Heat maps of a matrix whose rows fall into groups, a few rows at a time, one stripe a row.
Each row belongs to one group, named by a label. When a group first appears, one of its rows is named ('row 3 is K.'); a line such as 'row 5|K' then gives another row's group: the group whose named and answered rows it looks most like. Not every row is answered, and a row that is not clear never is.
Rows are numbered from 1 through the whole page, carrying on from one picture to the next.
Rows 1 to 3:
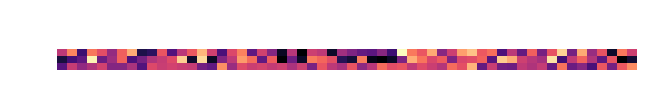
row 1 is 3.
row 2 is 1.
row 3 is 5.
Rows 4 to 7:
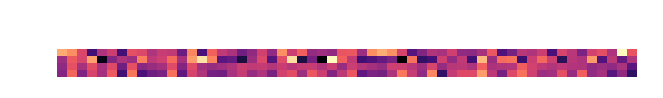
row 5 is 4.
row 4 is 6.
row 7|3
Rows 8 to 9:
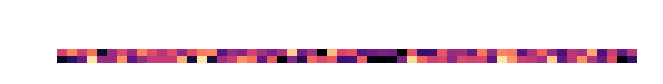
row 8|4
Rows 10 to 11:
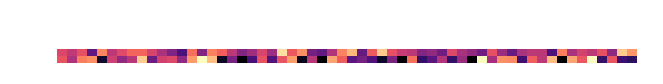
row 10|6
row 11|4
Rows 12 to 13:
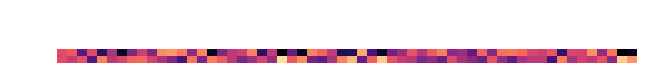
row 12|1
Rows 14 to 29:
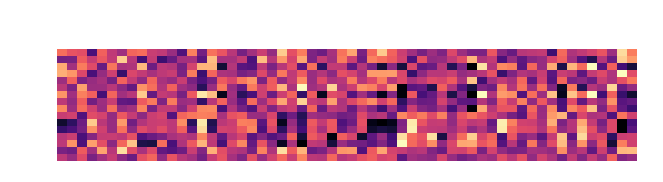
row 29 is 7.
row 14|6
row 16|4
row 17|6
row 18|5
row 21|7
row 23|3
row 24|1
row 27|3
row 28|6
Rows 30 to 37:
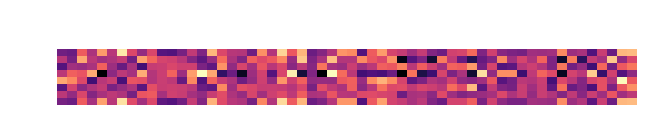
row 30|6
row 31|7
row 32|5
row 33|4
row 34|6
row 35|5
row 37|6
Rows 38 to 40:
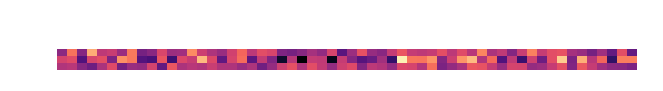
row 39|3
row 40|3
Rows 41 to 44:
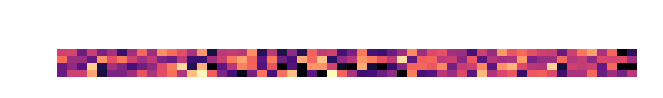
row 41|1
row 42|5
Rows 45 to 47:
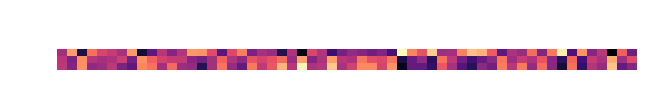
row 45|3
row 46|7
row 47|7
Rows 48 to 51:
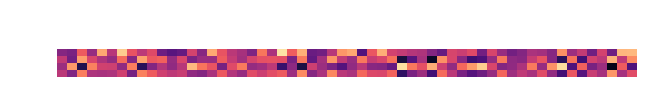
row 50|3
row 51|7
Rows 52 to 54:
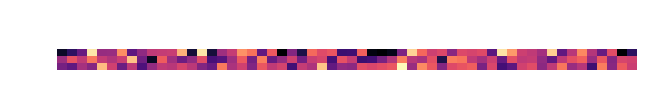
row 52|1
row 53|3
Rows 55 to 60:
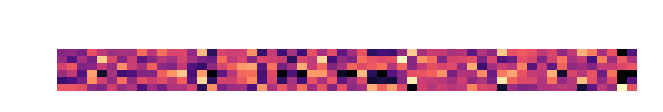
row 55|1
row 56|5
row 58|1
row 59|1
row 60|6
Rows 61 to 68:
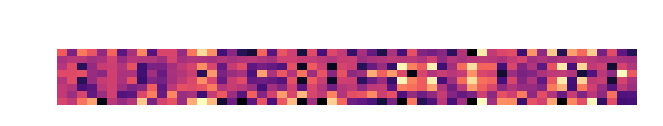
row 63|3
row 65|3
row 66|3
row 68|4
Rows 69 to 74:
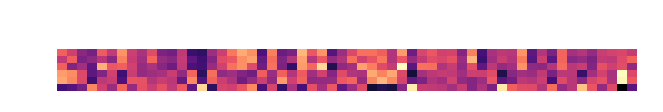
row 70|5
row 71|5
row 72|6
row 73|6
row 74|1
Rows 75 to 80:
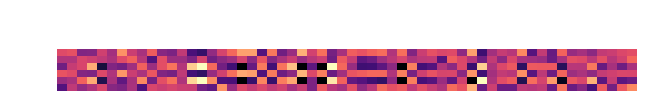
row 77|4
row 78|5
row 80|5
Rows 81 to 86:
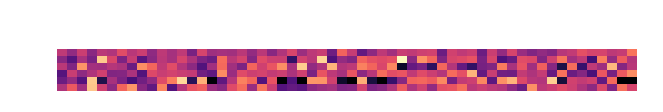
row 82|5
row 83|7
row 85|1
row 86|3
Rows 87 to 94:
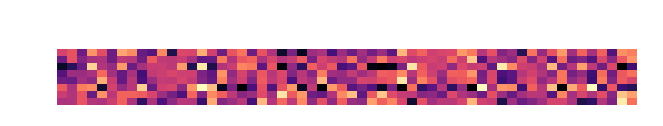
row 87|3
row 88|5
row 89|1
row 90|5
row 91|5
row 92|4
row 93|6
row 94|6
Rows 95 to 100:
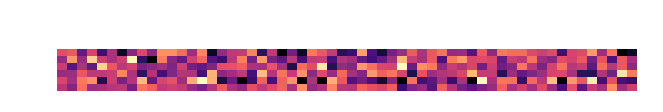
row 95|1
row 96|3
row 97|5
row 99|4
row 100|7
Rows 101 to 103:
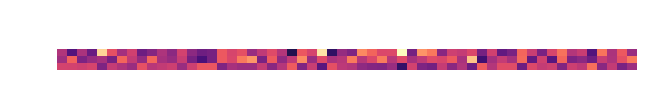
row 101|5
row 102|5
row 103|4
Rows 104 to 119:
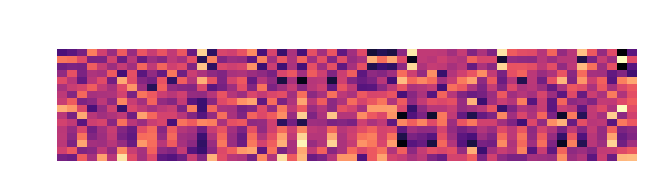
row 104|1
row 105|6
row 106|1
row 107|3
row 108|3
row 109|3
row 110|7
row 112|6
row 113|7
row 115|7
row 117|7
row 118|5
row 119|6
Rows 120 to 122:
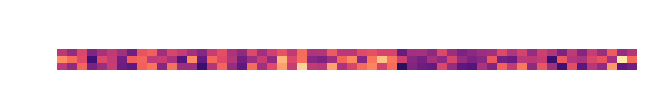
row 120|7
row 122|7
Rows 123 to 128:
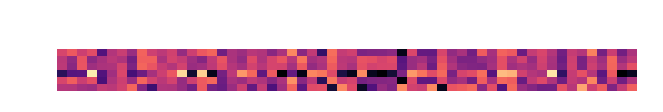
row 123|4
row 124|7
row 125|7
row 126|1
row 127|4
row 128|3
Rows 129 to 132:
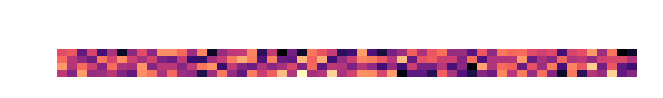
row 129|1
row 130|5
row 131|4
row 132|7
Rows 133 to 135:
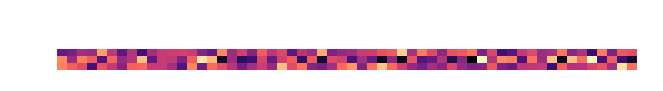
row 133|5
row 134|4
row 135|6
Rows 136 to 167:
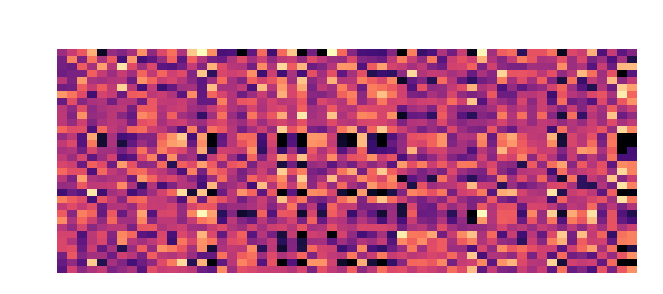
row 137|3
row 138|6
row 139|1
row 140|7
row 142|6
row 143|5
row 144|7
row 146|7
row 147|6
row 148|1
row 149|1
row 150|1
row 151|7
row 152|3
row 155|6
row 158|4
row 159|4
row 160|4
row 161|7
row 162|3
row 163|3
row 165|5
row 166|1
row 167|5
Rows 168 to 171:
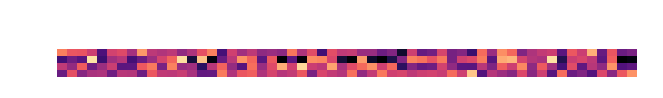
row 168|4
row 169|1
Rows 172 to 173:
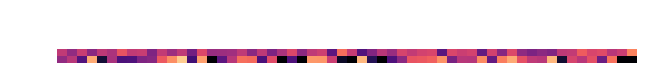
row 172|3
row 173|1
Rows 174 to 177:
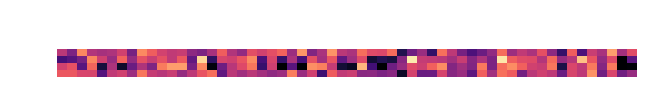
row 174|7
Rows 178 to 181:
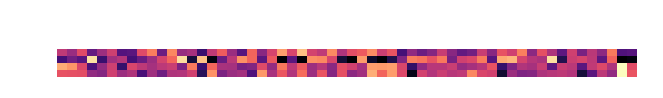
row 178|7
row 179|1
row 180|6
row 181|6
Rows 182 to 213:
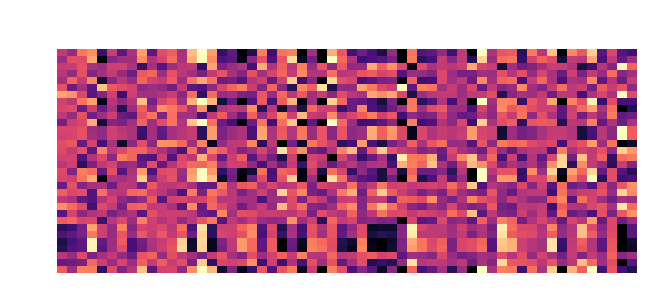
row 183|4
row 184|6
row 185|7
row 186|4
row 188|6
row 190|1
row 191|7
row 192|4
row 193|6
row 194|6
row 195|1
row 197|3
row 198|3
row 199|4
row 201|5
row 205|5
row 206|4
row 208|1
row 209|1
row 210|1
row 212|1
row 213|4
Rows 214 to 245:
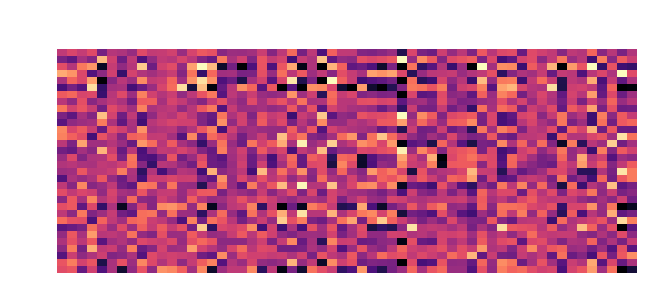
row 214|4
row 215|5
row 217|6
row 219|1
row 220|4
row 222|4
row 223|5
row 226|6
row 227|7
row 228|5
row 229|3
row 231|6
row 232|5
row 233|7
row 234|4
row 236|1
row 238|6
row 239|1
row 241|4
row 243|5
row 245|1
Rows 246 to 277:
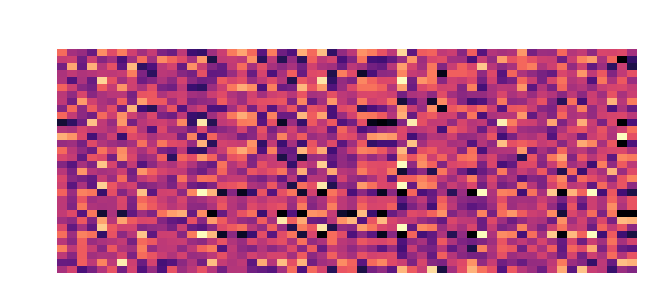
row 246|5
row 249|3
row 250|5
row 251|5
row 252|7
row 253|7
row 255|5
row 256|1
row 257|3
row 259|1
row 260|5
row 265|5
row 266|4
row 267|7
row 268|7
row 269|1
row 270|6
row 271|5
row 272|4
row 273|7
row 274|4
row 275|7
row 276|6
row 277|3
